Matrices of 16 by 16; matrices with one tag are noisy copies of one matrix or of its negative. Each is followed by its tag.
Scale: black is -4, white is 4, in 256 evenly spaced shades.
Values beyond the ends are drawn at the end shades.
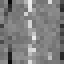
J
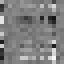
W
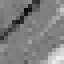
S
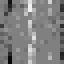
J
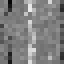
J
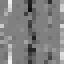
J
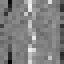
J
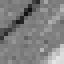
S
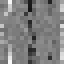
J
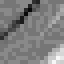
S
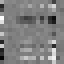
W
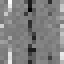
J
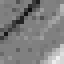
S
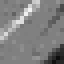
S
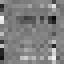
W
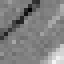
S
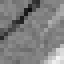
S
